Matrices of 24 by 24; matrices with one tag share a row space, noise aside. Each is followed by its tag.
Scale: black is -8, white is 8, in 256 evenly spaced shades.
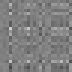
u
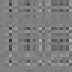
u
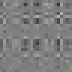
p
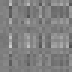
u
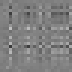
u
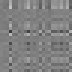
u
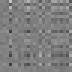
u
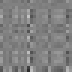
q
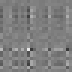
q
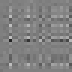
u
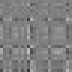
q
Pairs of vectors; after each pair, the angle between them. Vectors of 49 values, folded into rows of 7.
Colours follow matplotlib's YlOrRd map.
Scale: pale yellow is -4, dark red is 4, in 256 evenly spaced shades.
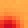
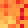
partly opposed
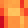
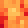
nearly parallel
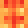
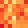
partly opposed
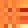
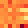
nearly opposite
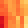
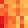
nearly parallel
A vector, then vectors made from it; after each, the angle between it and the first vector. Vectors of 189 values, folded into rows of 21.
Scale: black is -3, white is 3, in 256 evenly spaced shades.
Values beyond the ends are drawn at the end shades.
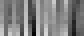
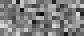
orthogonal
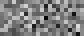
orthogonal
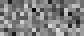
orthogonal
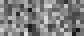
partly aligned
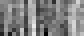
nearly opposite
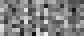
partly aligned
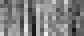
nearly parallel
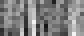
nearly opposite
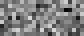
orthogonal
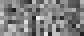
partly aligned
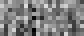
partly aligned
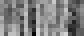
nearly parallel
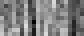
nearly parallel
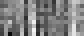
nearly opposite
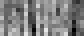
nearly parallel
